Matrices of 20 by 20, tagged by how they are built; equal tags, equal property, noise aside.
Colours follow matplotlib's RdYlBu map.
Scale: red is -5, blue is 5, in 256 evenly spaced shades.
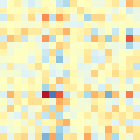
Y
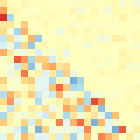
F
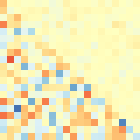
F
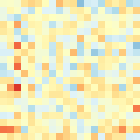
Y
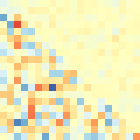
F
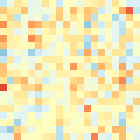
Y
